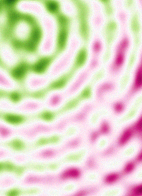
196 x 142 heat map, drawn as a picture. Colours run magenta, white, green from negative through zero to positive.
Mirror symmetry: none. Slope: up to the top left. Rings: centred on the top left. Ninth with the highest average: top left. Grain: smooth.
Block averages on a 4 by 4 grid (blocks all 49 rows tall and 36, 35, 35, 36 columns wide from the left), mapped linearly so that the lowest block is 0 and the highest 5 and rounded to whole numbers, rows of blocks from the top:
5432 | 4321 | 3210 | 3110
